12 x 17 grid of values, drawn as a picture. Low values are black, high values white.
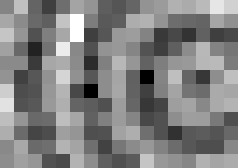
Ninth with the lowest average: centre. Slope: none. Rings: centred on the middle right. Histogram: bell-shaped.
